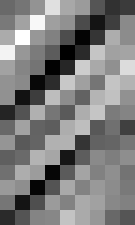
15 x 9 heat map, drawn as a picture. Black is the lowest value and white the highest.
The top left is the ninth with the highest average. The bottom right is the calmest part. No overall slope runs across the table. Overall the values sit about 50% of the way up the scale. Streaks slant up to the right.
